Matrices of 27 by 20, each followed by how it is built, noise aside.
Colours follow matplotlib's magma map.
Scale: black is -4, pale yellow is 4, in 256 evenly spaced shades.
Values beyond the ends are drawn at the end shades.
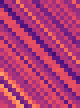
Toeplitz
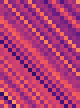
Toeplitz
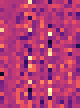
uneven columns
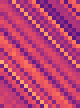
Toeplitz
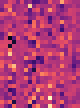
uneven columns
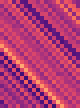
Toeplitz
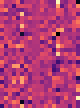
uneven columns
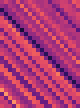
Toeplitz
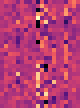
uneven columns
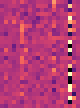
uneven columns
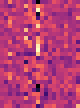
uneven columns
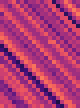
Toeplitz
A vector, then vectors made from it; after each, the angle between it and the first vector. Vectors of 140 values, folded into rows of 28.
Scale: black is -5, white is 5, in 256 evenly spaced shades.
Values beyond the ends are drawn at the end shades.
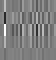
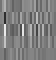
nearly parallel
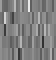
partly opposed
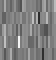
partly aligned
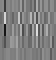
nearly opposite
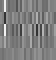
nearly parallel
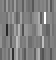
orthogonal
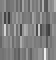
partly aligned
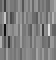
partly opposed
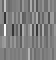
nearly parallel
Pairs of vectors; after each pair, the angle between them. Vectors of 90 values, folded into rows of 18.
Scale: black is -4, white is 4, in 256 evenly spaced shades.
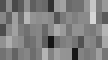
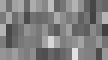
nearly opposite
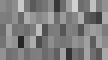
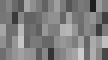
partly opposed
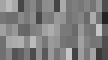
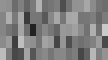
orthogonal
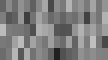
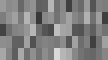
nearly opposite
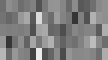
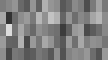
partly aligned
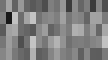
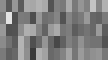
nearly opposite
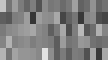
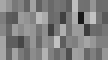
partly aligned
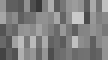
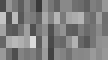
partly aligned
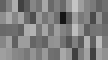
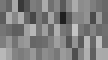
nearly parallel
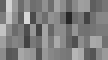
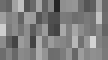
orthogonal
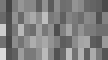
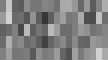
partly opposed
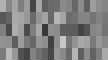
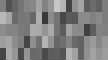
orthogonal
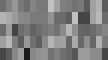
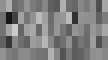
partly opposed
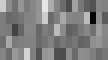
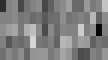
partly opposed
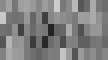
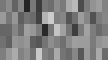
orthogonal
